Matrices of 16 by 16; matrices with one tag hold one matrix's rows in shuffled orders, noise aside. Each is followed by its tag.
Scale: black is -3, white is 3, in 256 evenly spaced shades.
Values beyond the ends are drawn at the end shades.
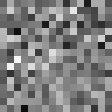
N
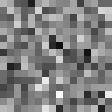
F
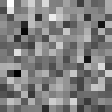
N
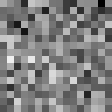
N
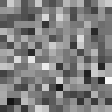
F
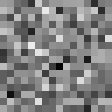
F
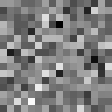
F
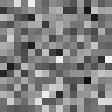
F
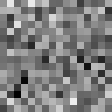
N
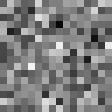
F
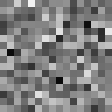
F
